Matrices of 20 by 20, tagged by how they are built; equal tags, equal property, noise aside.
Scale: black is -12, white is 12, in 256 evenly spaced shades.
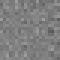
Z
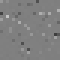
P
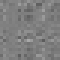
Z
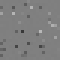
P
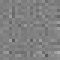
Z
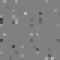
P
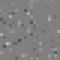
P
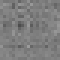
Z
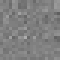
Z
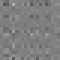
Z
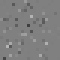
P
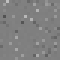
P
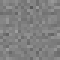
Z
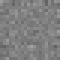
Z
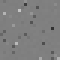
P
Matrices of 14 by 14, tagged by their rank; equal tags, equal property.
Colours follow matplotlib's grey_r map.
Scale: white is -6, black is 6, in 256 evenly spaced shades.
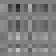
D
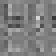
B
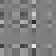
D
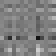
B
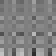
D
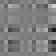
D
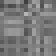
B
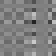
D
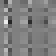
D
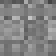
B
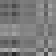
D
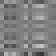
D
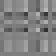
D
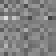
B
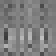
B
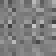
B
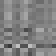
B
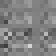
B
